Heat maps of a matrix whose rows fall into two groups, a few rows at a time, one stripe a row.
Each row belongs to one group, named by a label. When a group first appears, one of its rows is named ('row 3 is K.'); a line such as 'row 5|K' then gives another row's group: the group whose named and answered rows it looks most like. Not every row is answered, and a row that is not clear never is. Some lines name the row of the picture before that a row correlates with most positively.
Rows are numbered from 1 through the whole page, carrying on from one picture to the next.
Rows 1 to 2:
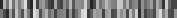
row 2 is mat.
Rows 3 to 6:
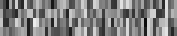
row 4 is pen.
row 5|mat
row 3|mat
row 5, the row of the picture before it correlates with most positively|2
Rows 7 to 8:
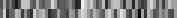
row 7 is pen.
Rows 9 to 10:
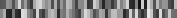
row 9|mat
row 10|pen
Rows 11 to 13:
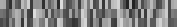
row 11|pen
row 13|mat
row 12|mat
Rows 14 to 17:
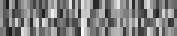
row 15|pen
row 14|pen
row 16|mat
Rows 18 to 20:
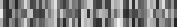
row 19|pen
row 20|pen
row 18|pen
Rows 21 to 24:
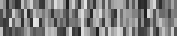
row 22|mat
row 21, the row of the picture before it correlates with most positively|19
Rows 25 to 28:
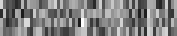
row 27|pen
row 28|mat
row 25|pen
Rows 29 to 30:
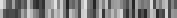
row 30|pen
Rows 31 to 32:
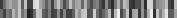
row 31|mat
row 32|mat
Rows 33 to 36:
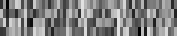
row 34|pen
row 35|mat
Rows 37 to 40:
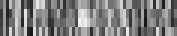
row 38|mat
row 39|mat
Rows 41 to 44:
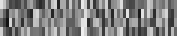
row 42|mat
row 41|pen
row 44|pen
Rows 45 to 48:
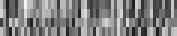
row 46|pen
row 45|pen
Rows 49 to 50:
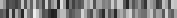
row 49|pen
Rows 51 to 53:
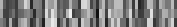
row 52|pen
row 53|pen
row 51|pen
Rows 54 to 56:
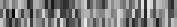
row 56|pen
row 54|mat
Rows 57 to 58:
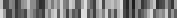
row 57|pen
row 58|pen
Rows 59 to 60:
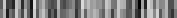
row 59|mat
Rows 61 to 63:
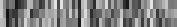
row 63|pen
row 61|pen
